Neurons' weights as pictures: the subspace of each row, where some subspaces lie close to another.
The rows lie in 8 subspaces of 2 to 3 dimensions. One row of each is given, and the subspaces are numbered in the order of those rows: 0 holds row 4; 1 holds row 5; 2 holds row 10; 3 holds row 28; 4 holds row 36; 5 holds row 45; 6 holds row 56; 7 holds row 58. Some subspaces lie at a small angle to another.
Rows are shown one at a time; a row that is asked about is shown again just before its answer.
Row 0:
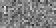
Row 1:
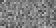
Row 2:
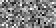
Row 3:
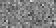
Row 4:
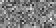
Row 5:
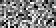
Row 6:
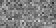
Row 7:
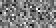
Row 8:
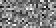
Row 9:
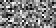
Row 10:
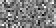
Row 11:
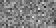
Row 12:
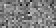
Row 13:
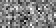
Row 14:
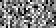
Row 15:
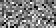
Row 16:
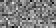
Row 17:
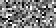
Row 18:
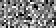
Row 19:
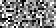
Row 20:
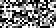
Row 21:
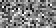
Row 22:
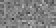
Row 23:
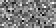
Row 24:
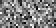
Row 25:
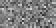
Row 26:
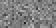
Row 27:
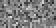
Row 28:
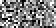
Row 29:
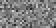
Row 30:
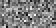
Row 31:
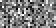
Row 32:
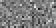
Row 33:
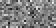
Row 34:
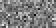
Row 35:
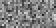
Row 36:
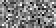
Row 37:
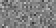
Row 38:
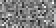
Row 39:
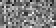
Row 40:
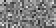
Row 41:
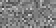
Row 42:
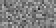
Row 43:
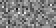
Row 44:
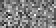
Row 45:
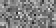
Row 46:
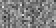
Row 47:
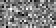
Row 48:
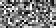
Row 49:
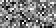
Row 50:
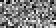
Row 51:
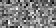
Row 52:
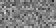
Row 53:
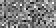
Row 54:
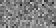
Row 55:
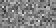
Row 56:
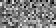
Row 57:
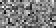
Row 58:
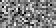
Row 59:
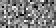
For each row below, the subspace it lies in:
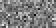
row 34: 5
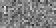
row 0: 7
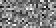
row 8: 3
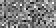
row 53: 1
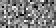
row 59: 1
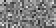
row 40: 2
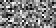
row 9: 2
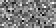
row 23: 4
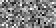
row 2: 4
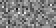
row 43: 7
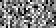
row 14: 7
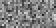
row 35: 3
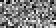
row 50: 6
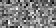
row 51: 6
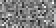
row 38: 2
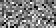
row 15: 1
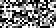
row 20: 3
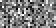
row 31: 7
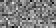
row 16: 6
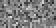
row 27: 3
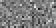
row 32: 1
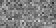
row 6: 0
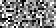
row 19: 3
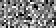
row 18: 1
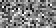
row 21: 7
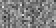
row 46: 7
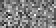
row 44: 5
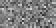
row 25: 4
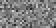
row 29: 3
